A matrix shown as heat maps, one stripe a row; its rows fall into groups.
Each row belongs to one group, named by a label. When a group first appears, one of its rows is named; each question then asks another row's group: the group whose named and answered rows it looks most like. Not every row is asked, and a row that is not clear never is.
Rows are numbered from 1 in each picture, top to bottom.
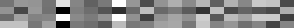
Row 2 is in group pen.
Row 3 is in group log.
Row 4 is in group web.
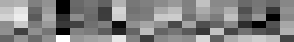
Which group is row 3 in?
web
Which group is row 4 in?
pen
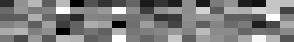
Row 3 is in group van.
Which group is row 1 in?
van
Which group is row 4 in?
pen
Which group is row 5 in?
web
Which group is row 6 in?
log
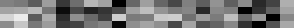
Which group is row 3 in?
web
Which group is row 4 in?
pen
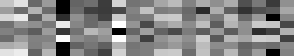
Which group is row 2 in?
pen
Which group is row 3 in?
web
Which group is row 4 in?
log
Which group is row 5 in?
pen
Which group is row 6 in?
log
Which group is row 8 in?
web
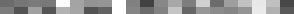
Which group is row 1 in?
log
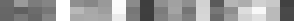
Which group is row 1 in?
log
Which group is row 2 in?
log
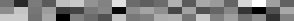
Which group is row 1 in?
log
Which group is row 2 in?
pen
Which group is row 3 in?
web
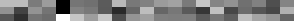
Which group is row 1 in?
web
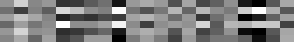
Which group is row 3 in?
pen
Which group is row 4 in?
log
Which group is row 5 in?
pen
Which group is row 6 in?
pen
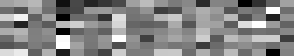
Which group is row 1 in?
pen
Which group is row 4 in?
log
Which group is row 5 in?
web
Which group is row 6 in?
log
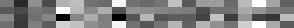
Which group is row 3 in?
pen
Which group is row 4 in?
log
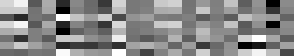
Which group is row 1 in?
web
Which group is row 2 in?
web
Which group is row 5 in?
web
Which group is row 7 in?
pen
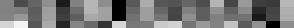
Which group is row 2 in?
pen
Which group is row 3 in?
pen
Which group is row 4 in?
web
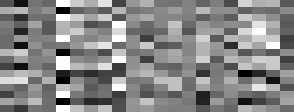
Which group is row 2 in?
web
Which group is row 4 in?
log
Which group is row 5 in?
log
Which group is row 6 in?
log
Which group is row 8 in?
web
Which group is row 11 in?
pen
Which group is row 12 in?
web
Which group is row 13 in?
log
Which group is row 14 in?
van
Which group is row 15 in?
pen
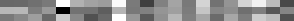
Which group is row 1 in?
log
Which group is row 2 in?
web
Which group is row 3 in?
log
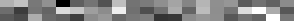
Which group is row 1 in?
web
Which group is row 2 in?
log
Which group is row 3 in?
van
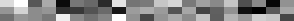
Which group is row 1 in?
web
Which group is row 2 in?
pen
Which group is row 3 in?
log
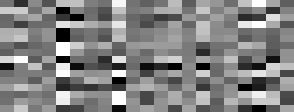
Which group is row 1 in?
log
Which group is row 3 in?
van
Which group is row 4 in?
log
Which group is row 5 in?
web
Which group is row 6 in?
web
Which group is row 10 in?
van
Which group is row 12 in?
pen
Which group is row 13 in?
pen
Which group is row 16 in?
pen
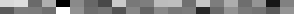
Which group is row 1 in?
web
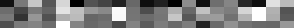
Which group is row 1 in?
van
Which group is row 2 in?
log
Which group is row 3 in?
log
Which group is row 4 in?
van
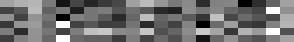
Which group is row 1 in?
pen
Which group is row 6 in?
van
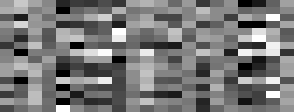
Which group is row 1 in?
pen
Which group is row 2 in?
web
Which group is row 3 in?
van
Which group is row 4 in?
pen
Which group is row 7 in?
van
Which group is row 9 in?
pen
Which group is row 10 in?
pen
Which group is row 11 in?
pen
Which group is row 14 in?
van
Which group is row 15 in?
pen
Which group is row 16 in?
van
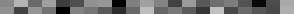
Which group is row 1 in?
pen
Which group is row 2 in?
pen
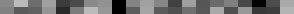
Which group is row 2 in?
pen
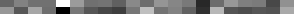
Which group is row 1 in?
van
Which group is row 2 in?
pen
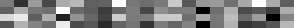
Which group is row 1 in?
log
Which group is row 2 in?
van
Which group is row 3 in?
web
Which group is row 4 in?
van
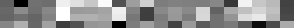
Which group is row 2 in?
log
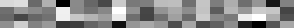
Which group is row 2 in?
log
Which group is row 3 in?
log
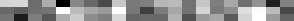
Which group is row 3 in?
log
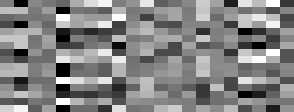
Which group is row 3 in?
log
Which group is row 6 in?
web
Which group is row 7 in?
pen
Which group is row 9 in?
log
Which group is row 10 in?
web
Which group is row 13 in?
pen
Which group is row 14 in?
pen
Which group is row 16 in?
web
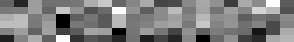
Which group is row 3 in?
web
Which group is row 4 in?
web
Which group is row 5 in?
pen
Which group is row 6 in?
van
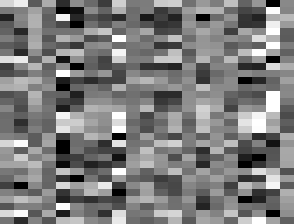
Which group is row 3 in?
van
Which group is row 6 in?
log
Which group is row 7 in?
van
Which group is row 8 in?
log
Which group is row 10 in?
van
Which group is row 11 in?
van
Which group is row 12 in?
pen
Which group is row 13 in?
web
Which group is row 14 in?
van
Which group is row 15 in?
van
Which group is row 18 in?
log
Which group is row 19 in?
log
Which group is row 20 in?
pen
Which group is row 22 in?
pen
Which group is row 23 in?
pen
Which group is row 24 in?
pen
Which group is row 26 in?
van
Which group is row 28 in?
pen
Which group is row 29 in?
pen
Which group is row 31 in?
web
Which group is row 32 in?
log
